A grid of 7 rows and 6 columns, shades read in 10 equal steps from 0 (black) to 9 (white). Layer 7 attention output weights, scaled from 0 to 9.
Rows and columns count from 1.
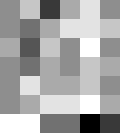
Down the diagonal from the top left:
5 4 7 5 7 6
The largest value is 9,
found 4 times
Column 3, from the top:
2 6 7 6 6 8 4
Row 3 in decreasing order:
9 7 6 5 5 3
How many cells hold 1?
0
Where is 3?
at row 3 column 2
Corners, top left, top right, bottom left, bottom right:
5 5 9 2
